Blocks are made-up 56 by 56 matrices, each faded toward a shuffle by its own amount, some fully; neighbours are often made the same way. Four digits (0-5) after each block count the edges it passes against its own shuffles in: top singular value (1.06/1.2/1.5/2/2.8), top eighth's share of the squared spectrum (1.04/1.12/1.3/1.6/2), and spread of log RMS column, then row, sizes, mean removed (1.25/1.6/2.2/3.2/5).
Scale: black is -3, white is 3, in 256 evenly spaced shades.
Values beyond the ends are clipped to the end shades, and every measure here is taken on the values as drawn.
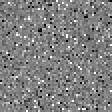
0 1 0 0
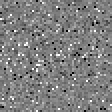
1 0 0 0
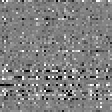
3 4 2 4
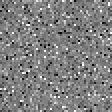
0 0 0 0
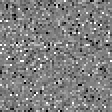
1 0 0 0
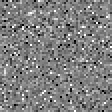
1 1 0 1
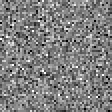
1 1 0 0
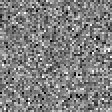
0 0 0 0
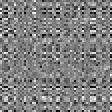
5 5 4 3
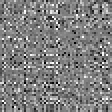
4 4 3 2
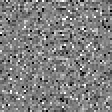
3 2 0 1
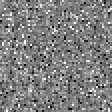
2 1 0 0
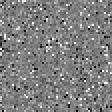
0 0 1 0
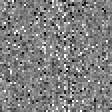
1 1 2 0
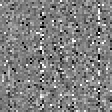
2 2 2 0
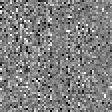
1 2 3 0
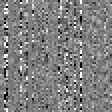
2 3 4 0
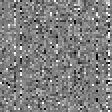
2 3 3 0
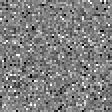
2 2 0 0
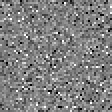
2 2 0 0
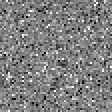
1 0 0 0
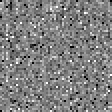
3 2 1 0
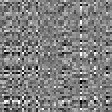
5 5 4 3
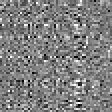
4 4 2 3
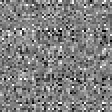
4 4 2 2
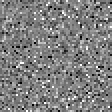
2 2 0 0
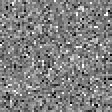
2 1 0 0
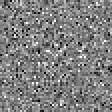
3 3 1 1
